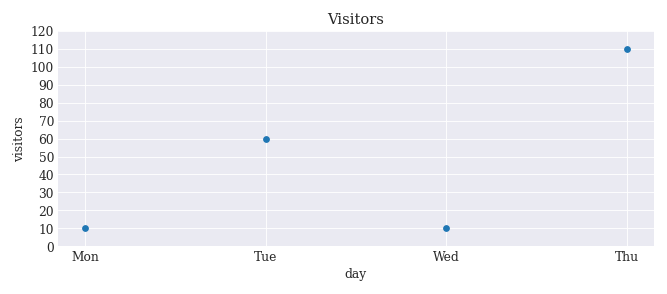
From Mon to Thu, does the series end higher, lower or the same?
higher
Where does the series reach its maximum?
Thu
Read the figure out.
Title: Visitors
x-axis: day, ticks Mon Tue Wed Thu
y-axis: visitors, ticks 0 10 20 30 40 50 60 70 80 90 100 110 120
Values:
10 60 10 110
